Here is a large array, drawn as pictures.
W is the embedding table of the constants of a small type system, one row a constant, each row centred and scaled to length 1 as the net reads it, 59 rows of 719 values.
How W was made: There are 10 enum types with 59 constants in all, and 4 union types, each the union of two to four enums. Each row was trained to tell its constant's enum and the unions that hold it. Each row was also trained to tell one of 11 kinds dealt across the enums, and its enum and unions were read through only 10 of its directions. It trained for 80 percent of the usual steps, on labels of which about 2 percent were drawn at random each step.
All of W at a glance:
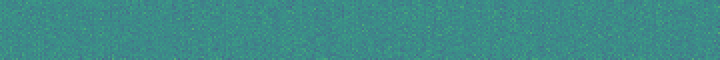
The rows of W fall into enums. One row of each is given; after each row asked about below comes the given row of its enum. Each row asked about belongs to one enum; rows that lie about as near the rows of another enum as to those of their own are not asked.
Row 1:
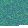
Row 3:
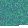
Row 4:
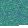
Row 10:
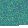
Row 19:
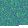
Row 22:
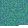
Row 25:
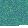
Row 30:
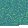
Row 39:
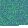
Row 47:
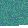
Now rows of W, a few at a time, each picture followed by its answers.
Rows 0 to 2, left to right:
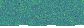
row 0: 25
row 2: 25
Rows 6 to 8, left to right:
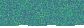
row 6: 30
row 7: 3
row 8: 22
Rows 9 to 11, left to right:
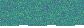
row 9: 3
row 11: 4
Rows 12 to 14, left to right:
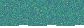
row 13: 39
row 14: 22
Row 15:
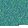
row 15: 30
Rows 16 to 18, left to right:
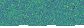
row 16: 3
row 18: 3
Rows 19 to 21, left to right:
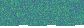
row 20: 25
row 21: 10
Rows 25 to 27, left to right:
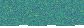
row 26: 19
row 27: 25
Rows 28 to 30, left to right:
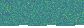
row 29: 25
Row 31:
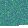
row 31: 19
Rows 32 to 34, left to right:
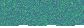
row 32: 4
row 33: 4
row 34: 22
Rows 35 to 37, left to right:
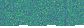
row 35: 3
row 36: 25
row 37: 30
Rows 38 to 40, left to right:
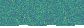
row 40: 4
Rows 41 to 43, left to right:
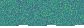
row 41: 39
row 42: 30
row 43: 10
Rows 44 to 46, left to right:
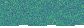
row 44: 19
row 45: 10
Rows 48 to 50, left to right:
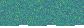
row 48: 39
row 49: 39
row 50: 10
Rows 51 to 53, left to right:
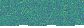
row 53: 22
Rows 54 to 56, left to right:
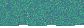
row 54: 30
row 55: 30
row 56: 47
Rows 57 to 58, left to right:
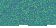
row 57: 4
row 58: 39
